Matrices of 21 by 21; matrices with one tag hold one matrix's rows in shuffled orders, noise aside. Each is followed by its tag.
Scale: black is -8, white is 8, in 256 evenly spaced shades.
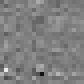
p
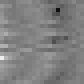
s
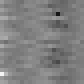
s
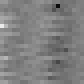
s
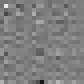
p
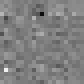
p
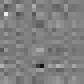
p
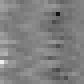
s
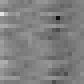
s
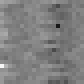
s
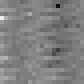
s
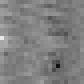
s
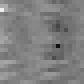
s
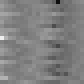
s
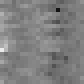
s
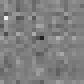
p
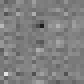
p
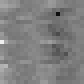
s
